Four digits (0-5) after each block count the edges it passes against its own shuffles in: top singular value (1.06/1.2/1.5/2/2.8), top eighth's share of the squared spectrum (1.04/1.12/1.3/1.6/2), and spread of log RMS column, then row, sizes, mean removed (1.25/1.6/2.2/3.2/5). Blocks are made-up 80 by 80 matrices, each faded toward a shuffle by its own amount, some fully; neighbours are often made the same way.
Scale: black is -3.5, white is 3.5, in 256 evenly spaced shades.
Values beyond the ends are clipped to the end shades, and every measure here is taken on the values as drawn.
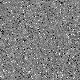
0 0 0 0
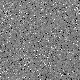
0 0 0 0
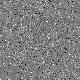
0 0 0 0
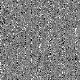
1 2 3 0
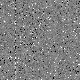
2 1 1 0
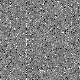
2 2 2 0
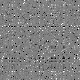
4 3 1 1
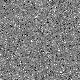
0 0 0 0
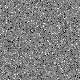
2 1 0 0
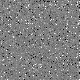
1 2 1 1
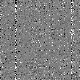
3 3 3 2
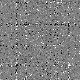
2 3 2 2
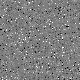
0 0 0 0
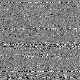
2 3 0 4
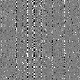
5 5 3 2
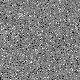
2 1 0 0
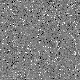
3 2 1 0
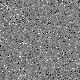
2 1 0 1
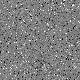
0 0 0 0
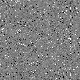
3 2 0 0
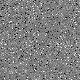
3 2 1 0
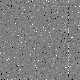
3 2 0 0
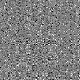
4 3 2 2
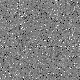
2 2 0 1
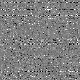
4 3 1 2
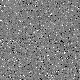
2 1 0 0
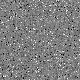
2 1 0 0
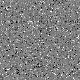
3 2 0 1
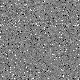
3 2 1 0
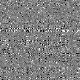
4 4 2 3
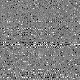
4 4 1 3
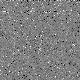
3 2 0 1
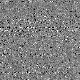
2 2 0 3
